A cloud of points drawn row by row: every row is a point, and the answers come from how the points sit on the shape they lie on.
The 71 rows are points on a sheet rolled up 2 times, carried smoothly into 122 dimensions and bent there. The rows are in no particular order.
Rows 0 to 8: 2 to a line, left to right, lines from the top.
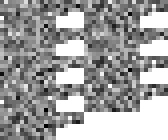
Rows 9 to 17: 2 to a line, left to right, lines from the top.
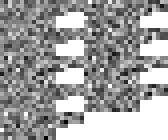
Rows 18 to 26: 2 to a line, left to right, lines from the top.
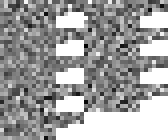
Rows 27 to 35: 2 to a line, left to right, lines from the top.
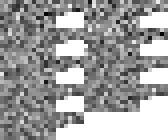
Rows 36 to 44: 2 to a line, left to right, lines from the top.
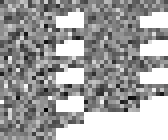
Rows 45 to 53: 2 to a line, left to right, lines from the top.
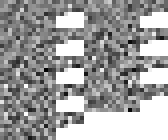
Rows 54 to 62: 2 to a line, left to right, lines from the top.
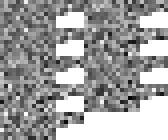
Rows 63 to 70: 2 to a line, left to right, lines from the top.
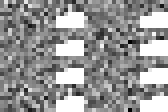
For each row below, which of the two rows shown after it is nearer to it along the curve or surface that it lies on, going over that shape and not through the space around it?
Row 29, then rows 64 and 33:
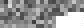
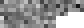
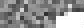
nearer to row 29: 33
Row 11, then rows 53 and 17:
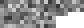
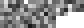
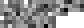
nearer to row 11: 17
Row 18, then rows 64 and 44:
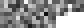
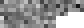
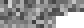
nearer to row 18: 44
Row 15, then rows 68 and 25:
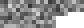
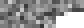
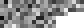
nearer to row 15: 68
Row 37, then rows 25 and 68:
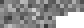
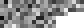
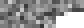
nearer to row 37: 68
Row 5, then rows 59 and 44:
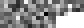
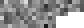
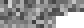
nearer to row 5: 44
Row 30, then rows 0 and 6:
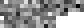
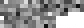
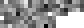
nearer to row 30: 0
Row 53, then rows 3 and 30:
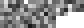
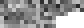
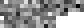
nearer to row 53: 30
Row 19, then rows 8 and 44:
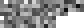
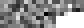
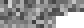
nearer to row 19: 8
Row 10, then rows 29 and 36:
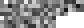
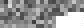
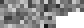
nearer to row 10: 36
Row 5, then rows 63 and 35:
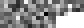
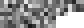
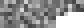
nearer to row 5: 63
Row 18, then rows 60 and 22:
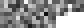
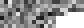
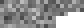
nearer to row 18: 60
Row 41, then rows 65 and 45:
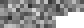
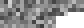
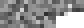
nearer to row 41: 65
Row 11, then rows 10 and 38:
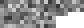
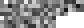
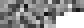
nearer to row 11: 10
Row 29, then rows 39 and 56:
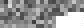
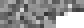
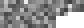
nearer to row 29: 39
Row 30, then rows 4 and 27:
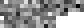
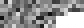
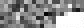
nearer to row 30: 27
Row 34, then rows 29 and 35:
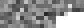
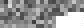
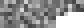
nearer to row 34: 35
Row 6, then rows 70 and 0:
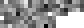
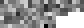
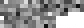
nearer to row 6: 70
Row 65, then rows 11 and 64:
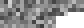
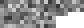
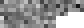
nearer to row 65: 11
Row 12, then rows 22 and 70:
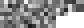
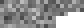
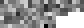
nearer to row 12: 70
